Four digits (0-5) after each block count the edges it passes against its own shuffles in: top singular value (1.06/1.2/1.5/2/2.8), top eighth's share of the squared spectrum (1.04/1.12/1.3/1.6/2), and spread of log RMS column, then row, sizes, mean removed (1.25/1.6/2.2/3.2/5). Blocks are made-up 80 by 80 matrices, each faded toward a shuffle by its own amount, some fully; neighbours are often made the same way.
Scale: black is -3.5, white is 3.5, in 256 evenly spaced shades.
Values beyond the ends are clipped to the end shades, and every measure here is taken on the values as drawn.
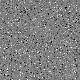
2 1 0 0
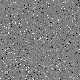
2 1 0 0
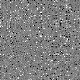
4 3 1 1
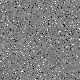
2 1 0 0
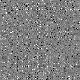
4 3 1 1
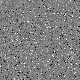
2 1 0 0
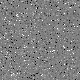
3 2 1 0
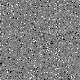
3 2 1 1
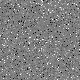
0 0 0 0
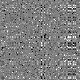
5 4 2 2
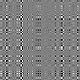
5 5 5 4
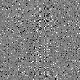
4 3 2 2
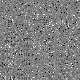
3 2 1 0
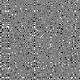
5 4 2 2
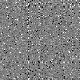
4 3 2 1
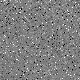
2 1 0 0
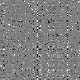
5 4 2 2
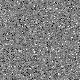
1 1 0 1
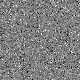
0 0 0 0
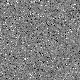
0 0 0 0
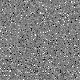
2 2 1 0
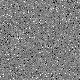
2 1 0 0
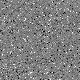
1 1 0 0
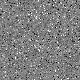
1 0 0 0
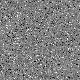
0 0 0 0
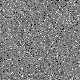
2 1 0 0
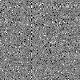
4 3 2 1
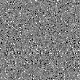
3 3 2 1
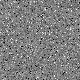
1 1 0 0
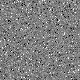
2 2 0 0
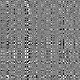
5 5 4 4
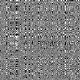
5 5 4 3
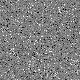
0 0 0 0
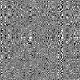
4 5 3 3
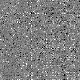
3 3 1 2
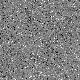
1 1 0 0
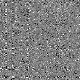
4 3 2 2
